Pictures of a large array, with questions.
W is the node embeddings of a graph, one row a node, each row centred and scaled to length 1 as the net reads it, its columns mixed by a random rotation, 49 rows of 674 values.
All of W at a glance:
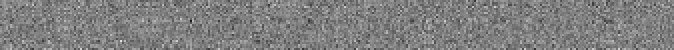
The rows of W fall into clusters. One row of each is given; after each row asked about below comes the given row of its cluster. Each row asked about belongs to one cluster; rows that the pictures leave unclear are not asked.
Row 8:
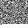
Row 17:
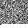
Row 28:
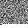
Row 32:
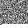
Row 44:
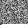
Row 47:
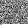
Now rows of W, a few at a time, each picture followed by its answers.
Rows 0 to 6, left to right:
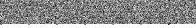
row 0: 47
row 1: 44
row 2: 8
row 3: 47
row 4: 47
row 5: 47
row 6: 44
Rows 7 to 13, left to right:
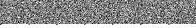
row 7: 44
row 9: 28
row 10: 32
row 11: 17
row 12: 44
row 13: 8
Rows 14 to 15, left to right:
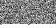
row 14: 47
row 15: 32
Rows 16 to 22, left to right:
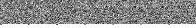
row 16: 8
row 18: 28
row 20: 8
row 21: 8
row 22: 47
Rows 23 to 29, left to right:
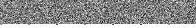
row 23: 8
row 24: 44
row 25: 28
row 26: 44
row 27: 28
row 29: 8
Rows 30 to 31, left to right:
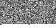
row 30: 17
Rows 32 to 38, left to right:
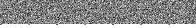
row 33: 17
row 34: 28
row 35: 8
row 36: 28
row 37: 32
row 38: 8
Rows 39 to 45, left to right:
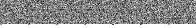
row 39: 44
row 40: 32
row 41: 32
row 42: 32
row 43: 28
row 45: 47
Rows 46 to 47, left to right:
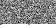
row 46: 44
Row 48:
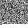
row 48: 28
